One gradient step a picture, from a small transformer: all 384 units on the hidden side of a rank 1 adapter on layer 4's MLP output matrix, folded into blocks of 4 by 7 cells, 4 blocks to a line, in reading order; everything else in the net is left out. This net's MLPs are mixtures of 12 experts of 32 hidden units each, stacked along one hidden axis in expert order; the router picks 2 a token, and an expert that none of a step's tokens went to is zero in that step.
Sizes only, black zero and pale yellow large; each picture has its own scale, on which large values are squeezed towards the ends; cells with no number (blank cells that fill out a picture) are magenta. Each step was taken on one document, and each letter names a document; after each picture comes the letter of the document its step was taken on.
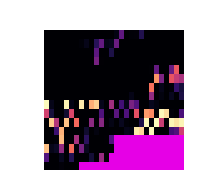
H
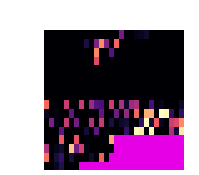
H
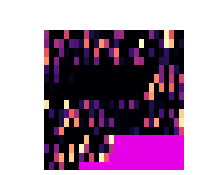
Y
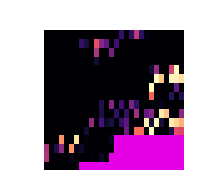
H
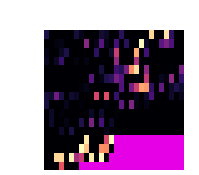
Y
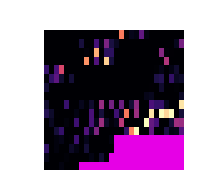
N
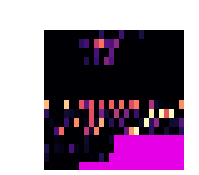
N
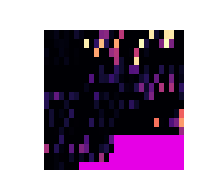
Y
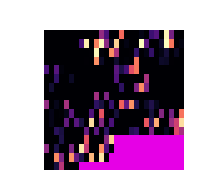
Y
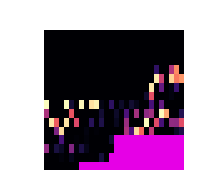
H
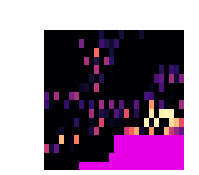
N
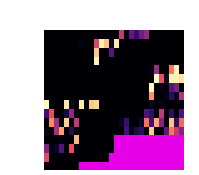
H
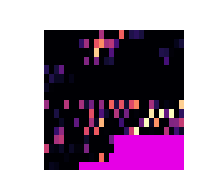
N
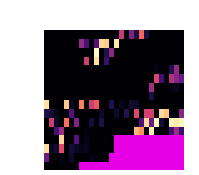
H
